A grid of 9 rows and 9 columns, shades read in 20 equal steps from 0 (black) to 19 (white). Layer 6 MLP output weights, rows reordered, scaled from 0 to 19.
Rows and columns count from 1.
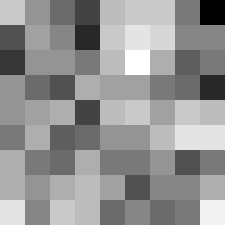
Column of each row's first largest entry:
1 6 6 4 6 8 1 4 9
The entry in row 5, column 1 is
11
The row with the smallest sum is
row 4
